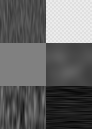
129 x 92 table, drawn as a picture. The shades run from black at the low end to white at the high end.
It is made of 3 by 2 panels. Panel 1,1: low, streaked downward, faint in contrast. Panel 1,2: very high, checkered, faint in contrast. Panel 2,1: middling, flat. Panel 2,2: low, smooth, faint in contrast. Panel 3,1: low, streaked downward. Panel 3,2: very low, streaked across, faint in contrast.
